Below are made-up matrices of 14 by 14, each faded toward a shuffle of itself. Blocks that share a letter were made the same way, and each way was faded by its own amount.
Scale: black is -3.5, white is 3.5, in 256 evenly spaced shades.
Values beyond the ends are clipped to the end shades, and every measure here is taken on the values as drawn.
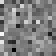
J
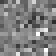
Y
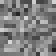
J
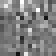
J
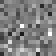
Y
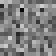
Y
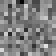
J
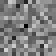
Y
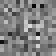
Y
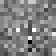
Y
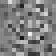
J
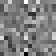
J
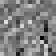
Y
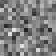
Y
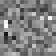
Y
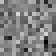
J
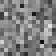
Y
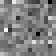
J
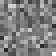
Y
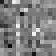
J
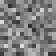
Y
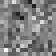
Y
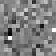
Y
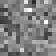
Y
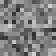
Y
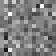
Y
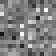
J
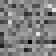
J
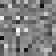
J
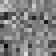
J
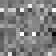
J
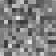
Y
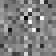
J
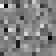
J
